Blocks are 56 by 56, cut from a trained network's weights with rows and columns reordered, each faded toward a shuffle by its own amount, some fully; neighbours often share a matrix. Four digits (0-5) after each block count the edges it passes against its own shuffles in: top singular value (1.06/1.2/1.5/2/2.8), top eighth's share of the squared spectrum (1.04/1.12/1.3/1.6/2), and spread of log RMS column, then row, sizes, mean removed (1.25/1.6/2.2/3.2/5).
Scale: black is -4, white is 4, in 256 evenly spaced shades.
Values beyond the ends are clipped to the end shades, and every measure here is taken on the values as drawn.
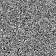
0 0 0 0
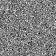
1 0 0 0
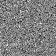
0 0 0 0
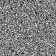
0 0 0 0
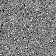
0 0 0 0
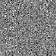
2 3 2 0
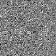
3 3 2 0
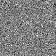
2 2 0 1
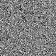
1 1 1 0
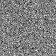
1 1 0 0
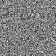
3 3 1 0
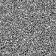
2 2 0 0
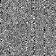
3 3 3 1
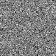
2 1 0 0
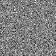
2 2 2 0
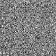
2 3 1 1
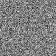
1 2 0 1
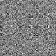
3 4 1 2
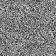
2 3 0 1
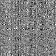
3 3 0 3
